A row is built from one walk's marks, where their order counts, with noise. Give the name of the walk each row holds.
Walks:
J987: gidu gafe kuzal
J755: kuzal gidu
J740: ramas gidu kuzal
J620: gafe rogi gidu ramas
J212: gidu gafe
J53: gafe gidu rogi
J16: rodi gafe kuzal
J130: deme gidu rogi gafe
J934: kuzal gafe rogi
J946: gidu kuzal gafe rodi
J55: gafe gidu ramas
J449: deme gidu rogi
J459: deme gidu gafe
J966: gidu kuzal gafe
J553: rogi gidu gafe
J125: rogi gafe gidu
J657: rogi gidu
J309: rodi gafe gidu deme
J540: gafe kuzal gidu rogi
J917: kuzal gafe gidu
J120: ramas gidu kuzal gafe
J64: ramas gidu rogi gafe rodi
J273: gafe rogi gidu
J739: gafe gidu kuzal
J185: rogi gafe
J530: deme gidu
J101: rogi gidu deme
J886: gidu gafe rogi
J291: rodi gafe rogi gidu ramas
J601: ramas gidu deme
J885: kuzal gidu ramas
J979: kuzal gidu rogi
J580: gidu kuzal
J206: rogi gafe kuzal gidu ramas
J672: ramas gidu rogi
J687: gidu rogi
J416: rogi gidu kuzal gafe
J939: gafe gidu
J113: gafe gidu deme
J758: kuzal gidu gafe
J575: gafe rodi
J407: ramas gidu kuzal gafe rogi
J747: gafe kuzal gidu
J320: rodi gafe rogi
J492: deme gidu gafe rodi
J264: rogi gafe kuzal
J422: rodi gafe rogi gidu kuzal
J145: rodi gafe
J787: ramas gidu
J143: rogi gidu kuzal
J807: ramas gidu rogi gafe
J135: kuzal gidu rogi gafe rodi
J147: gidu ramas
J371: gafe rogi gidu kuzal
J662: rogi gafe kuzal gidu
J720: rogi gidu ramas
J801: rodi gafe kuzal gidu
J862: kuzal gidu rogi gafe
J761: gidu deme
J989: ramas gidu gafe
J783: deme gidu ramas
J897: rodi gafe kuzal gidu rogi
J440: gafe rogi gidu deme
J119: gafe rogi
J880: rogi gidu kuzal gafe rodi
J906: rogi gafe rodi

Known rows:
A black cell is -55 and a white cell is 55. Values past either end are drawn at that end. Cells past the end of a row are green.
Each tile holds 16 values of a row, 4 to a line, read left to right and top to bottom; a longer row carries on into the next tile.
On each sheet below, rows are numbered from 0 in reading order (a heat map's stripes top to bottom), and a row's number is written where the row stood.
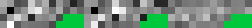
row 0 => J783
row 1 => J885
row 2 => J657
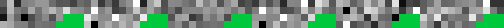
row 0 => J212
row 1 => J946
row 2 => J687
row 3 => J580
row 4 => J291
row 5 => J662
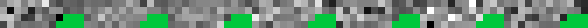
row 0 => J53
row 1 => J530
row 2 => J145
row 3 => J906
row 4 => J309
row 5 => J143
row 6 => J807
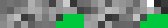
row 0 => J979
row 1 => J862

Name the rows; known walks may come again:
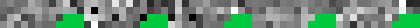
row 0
J979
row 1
J55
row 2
J758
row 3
J601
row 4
J662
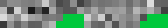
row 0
J309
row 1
J755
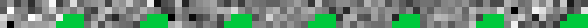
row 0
J880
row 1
J130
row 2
J459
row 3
J530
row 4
J672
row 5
J16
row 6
J620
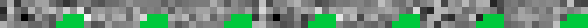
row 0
J553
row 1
J101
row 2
J657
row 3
J886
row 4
J273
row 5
J807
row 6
J145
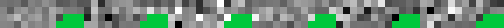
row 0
J787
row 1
J212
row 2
J946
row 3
J440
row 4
J53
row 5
J147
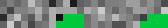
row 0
J897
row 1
J320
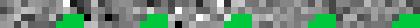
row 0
J862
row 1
J989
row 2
J143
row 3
J575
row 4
J687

